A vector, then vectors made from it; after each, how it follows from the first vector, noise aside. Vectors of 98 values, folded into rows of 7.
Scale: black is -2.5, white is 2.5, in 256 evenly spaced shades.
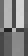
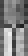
reversed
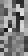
sign-scrambled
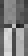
reversed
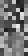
sign-scrambled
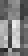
wrapped around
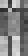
wrapped around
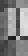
wrapped around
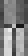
reversed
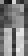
wrapped around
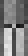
reversed
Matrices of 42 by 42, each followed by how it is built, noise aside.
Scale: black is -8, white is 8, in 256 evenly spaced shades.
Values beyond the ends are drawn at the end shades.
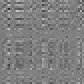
low rank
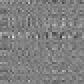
low rank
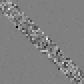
banded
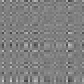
low rank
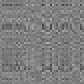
low rank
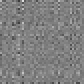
low rank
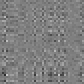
low rank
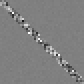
banded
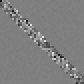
banded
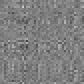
low rank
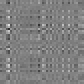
low rank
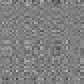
low rank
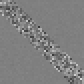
banded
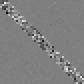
banded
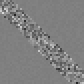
banded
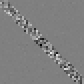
banded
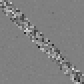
banded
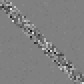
banded
